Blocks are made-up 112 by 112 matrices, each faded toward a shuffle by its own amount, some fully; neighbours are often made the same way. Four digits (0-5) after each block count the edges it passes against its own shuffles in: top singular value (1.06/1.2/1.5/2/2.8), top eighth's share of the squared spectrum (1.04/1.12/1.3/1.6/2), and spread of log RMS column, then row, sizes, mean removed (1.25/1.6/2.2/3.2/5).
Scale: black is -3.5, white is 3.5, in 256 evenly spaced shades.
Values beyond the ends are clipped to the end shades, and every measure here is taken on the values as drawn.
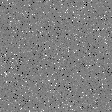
0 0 0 0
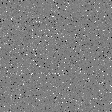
1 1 0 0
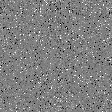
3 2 1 0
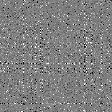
4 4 2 2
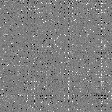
4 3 2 2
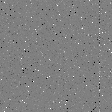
3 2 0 0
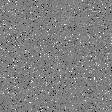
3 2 0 1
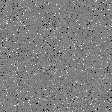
2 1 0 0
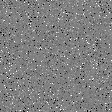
1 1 0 0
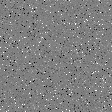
0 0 0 0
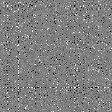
4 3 2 2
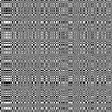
5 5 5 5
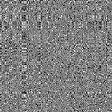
5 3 3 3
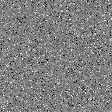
2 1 0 0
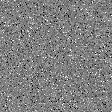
2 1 0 0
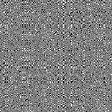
5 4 3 3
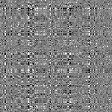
5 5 4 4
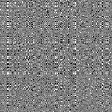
5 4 4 3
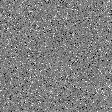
0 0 0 0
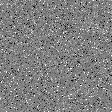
0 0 0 0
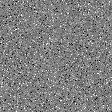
2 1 0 0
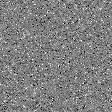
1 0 0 0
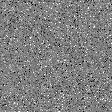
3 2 0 0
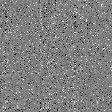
3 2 1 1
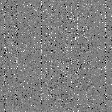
2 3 3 2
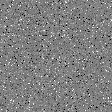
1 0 0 0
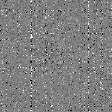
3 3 3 2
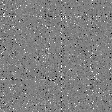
3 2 2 1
